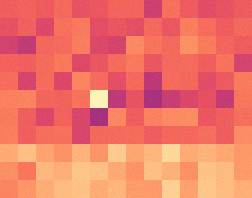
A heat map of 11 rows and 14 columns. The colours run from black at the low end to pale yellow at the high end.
Values change most from cell to cell in the centre. A horizontal seam about 70% of the way down splits the table, and the bottom part is higher. Overall the values sit about 70% of the way up the scale. An odd patch, rougher than its surroundings, sits in the centre.
